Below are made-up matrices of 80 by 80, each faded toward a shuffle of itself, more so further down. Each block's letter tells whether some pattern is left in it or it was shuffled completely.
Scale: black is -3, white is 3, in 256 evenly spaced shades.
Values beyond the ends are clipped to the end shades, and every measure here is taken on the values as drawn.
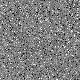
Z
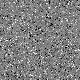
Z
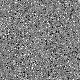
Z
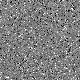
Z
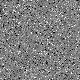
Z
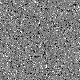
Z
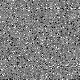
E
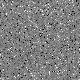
Z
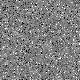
E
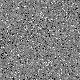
Z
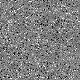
E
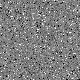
Z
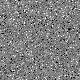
Z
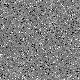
Z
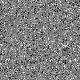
E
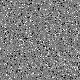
E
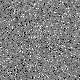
Z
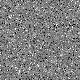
Z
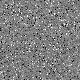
Z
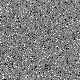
Z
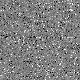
E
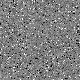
Z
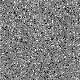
E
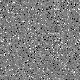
E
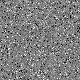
Z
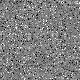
E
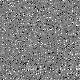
E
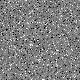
Z
